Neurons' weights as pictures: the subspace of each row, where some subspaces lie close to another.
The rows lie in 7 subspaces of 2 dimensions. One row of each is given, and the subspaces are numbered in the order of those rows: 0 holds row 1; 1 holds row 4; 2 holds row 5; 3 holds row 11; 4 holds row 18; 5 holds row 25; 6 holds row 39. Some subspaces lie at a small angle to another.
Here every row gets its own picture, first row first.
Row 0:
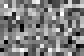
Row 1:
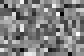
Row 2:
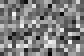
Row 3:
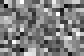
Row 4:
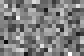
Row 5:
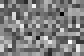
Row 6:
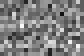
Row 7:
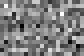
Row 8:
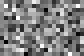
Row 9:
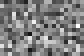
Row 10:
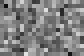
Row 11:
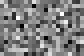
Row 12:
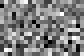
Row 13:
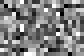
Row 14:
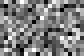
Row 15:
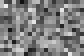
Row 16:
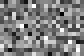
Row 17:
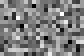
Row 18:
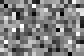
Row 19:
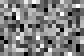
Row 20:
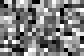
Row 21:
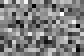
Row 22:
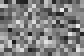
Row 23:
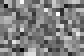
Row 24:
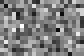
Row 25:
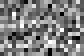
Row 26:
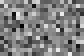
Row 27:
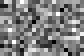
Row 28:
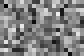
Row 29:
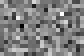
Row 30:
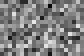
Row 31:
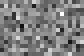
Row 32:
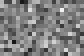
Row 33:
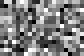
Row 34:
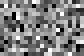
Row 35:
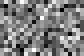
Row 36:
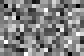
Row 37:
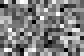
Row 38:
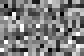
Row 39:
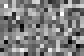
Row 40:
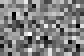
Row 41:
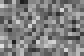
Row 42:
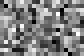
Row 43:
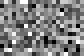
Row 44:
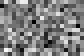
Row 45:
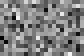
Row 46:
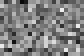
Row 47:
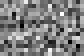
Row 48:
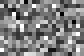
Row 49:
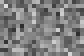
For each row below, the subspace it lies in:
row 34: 2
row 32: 3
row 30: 5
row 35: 5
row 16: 3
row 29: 3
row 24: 4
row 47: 5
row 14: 5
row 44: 6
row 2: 5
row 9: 4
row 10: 2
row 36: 1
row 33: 2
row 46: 3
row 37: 6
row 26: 4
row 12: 6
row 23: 0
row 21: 0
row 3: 0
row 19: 1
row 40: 4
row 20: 2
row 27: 1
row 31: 2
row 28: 4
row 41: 1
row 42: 4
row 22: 0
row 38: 6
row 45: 1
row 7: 6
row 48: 0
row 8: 1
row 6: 5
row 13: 0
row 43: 3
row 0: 6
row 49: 4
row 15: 2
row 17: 3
